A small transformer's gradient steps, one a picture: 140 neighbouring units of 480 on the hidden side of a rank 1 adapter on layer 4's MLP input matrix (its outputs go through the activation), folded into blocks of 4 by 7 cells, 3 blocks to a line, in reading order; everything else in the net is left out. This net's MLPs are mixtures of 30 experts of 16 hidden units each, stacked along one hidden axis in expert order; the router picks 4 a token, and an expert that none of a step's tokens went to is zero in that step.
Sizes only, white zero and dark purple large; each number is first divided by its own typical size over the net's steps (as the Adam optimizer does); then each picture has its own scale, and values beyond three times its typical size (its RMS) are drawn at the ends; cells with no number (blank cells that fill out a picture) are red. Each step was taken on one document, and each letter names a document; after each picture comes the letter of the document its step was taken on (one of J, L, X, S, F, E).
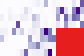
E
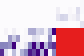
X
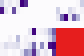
X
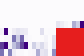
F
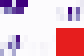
X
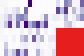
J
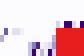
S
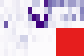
J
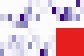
F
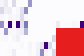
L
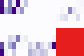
X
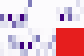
F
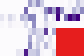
E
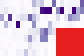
E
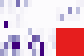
X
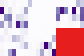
L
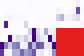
X
